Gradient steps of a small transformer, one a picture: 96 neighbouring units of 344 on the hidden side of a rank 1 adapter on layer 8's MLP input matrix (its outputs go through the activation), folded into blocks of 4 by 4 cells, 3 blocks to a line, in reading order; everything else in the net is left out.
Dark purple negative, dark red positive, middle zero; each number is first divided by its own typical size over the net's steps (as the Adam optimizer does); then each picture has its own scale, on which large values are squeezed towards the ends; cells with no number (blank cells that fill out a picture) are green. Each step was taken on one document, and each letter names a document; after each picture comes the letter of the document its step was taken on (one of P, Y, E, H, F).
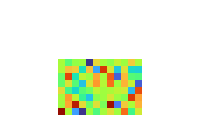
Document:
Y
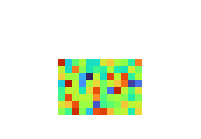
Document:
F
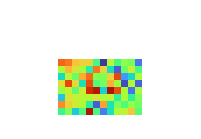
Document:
F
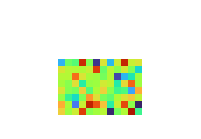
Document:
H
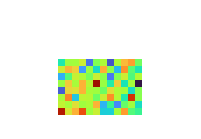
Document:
Y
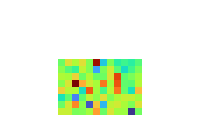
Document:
H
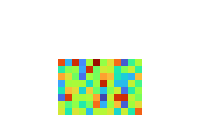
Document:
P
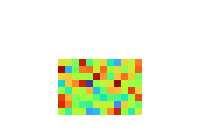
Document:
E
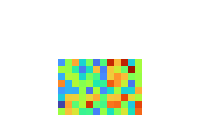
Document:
P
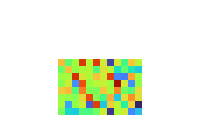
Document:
H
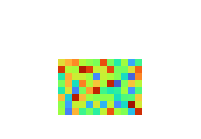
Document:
E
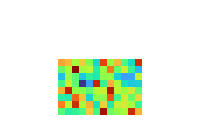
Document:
F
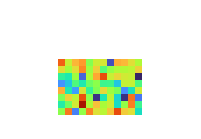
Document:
P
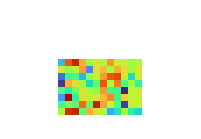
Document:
P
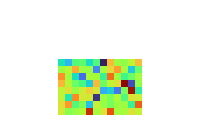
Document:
F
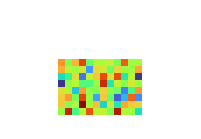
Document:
P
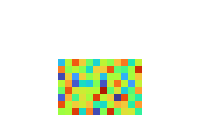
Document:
P
